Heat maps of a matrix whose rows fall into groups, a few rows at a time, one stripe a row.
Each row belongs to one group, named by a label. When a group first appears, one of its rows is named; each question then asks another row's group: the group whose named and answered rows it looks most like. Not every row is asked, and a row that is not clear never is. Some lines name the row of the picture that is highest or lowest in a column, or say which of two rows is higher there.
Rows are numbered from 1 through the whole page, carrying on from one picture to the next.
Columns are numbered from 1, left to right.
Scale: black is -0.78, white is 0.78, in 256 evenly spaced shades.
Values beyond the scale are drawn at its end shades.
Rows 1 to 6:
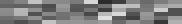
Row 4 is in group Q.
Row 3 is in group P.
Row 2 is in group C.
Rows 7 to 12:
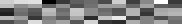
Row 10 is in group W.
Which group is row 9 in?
W
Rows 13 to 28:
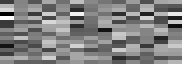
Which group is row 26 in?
W
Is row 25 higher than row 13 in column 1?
Yes
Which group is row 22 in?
Q
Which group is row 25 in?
C
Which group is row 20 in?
P
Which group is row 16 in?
W
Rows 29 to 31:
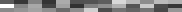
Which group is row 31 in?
Q
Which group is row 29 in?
C
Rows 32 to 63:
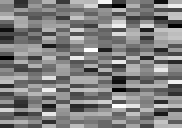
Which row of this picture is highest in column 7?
44
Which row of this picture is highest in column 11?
38
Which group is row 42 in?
W
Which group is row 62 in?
P
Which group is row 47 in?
Q
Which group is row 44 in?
Q
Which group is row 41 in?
W
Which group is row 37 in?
Q
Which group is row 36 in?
Q
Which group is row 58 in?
C
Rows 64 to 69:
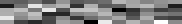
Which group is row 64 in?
C
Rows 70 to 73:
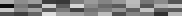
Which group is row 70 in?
P
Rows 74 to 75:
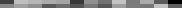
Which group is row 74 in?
Q
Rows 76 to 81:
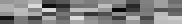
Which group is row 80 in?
W
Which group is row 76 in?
P
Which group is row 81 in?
W
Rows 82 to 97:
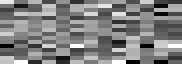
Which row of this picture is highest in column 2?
97
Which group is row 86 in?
C
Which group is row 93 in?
W
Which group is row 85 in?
Q
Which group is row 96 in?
P
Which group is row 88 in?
Q
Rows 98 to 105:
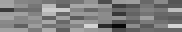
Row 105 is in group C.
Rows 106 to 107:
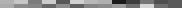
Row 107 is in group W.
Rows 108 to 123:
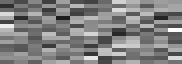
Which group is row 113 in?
W
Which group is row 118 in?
P
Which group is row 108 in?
C
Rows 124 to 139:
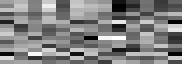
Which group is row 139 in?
P
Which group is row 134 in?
Q
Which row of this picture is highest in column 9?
133
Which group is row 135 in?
P
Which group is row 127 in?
W
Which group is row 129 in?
Q
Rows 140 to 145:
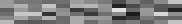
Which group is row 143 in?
P
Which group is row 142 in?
Q
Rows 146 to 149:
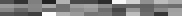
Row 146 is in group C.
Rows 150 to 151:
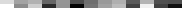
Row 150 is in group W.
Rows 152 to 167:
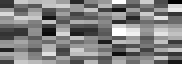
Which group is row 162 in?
P
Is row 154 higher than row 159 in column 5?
No
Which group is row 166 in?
P
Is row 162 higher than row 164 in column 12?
Yes
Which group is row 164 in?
W
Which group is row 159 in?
C
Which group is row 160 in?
C
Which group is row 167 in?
Q
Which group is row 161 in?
W
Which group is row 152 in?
Q
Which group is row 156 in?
P
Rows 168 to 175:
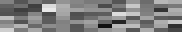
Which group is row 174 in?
P
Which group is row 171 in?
C
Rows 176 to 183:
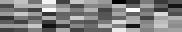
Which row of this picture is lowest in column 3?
178
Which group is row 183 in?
C
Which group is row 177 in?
Q
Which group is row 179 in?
P
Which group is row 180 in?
W
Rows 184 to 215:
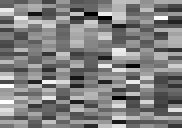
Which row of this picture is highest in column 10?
204
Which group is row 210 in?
Q
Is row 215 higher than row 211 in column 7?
No
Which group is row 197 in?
C
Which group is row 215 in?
Q
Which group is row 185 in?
Q
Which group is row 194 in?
W
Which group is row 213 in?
C
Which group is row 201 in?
C
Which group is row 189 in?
Q
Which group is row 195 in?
W
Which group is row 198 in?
P
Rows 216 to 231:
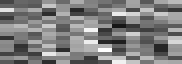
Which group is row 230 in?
Q
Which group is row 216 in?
W
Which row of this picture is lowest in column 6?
218
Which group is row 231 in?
C
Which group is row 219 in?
C
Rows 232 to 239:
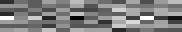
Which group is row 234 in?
C
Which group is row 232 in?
W
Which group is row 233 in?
Q
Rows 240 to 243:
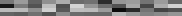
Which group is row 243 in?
C
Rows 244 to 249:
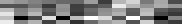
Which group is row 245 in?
C
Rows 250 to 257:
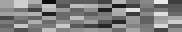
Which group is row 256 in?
P
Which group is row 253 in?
P
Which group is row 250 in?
P
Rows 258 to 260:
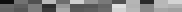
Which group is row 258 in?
W
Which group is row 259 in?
C
